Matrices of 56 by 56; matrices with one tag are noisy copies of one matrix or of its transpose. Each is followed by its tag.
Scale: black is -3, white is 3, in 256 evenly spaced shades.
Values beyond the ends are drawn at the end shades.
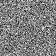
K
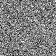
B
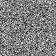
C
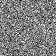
B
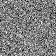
B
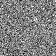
B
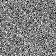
B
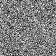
B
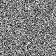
K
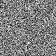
K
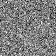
B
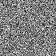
K
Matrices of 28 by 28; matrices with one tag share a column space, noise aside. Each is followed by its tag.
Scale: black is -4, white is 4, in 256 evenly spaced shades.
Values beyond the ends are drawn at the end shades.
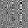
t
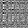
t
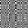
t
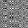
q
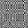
t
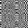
t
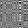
t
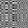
t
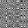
q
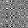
q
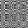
t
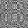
t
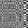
t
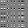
q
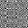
q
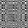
t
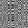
t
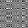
q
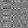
q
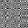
q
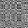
t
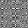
q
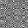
q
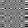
q
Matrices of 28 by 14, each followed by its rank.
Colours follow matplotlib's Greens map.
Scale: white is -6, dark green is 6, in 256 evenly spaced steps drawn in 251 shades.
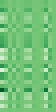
one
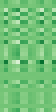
one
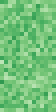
full rank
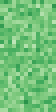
full rank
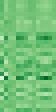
two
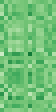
two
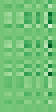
one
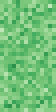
full rank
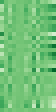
two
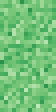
full rank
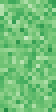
full rank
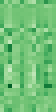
two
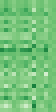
two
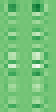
one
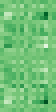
two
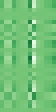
one
